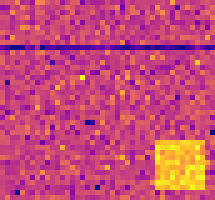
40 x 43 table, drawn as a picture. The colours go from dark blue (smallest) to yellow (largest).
A few values lie far out on both sides of the bulk. An odd patch, higher than its surroundings, sits in the bottom right. The bottom right is the ninth with the highest average. Row 10 stands out from the rest.
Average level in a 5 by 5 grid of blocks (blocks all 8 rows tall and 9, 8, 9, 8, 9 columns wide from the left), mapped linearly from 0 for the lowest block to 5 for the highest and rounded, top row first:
1 1 1 1 1
0 0 0 0 0
1 1 1 1 1
1 1 1 2 3
1 1 1 3 5
